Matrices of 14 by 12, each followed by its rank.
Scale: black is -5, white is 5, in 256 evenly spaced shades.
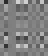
one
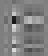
one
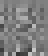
two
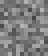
full rank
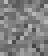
full rank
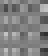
one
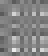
one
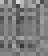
two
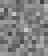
full rank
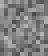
full rank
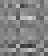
two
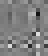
two
